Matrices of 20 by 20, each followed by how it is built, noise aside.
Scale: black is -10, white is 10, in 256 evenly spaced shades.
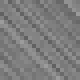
Toeplitz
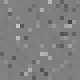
sparse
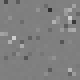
sparse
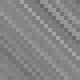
Toeplitz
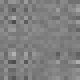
low rank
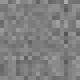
low rank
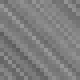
Toeplitz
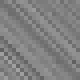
Toeplitz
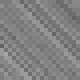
Toeplitz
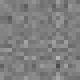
low rank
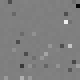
sparse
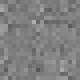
low rank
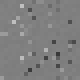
sparse
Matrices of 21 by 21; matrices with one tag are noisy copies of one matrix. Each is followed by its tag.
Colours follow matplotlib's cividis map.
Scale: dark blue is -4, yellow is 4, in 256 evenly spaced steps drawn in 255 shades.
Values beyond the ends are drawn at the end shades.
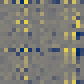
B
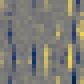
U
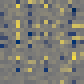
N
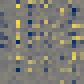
N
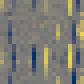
U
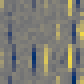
U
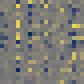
N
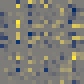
N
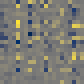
N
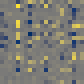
N
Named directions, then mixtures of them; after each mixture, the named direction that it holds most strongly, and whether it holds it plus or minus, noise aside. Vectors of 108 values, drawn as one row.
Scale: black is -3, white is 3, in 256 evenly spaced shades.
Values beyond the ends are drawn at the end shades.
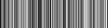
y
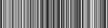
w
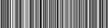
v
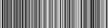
w, minus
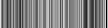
w, minus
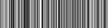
v, minus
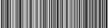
v, plus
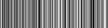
w, minus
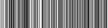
y, minus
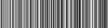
w, plus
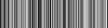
y, plus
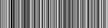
v, minus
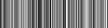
y, plus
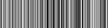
w, plus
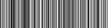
v, minus
